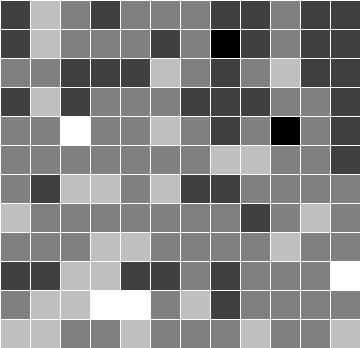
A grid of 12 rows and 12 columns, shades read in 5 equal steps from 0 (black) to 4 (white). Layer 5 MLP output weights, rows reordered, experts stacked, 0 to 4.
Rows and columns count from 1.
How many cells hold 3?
26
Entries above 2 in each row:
1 1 2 1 2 2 3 2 3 3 5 5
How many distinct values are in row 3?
3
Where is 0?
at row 2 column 8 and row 5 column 10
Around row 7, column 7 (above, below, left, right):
2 2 3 1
